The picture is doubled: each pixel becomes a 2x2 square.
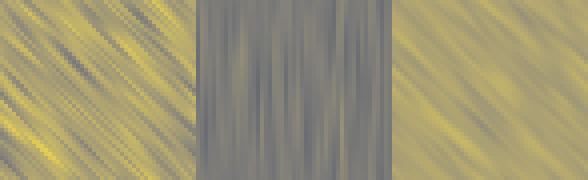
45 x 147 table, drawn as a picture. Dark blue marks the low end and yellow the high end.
It is made of 1 by 3 panels. Panel 1,1: high, slanting down to the right. Panel 1,2: middling, streaked downward, faint in contrast. Panel 1,3: high, slanting down to the right, faint in contrast.
